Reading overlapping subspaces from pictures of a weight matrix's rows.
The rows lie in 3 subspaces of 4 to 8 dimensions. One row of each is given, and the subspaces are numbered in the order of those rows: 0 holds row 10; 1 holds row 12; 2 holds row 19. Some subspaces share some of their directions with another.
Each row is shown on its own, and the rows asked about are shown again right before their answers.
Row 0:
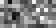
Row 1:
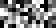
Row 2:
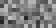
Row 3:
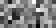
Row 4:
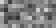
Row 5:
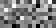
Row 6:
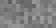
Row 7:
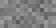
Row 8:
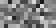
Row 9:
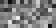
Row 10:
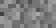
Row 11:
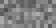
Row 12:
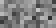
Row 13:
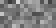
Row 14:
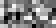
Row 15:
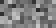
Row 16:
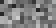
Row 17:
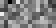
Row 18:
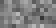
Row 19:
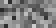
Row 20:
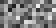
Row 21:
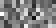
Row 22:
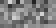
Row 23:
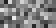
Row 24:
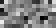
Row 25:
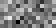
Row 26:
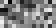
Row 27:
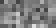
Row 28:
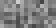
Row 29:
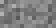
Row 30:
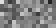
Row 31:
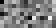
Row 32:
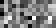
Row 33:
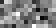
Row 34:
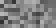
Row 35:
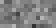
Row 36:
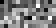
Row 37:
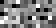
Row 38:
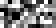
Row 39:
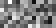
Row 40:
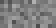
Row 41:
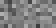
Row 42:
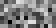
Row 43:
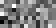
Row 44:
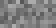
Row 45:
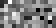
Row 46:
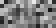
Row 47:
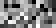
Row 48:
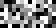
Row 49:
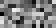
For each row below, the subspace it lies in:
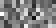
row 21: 0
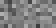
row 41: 0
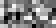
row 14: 2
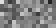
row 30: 0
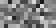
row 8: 2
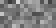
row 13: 0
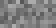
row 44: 0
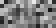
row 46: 2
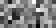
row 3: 1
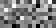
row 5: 0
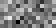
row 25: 2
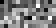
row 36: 0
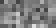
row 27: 2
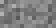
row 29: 1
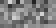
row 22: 0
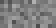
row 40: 0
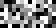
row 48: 0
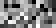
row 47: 0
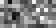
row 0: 2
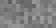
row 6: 2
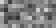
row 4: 1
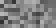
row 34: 0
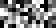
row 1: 2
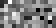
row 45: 1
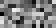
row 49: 2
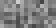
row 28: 2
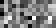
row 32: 1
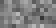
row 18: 2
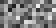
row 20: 2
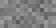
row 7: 2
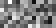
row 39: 1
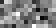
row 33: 2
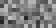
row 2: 0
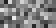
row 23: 2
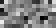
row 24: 2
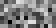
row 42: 2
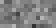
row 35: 2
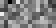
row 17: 0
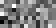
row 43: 0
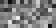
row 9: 0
